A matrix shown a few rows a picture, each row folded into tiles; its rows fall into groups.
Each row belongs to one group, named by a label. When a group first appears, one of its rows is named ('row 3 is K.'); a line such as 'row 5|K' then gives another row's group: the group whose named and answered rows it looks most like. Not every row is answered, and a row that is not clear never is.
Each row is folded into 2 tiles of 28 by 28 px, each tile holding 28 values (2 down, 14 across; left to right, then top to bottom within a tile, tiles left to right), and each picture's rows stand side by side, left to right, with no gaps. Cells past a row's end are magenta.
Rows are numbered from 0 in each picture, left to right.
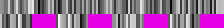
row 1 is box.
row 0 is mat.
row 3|box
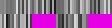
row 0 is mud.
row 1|mat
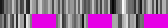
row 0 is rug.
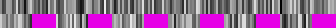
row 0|box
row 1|rug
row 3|box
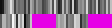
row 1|box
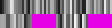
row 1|rug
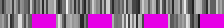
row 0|box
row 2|rug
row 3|mat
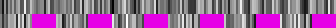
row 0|rug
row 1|mud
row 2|mud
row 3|rug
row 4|mat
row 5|rug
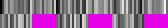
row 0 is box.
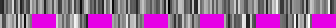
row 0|rug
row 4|mat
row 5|rug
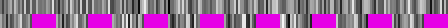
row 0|mud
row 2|rug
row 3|mat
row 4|mat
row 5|mud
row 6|mat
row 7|mat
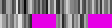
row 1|mud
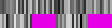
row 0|mud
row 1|rug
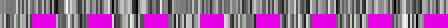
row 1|mat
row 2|mat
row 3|box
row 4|mud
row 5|rug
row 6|rug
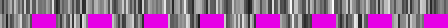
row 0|mud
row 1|rug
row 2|mud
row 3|mat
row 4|rug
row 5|mat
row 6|mat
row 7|box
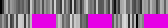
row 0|box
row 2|rug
